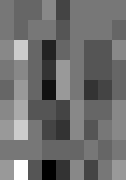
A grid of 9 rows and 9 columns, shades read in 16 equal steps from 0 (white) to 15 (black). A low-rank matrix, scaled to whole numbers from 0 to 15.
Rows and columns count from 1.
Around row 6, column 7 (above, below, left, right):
12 10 7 9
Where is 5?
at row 6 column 2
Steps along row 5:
down up up down up up down down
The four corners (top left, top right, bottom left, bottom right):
8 8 6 6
